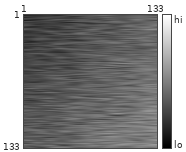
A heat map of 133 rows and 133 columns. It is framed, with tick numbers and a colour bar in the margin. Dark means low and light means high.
The grain runs across in streaks. Overall the values sit about 40% of the way up the scale. The ninth with the lowest average is the top left. The ninth with the highest average is the bottom right. Values rise toward the bottom right.
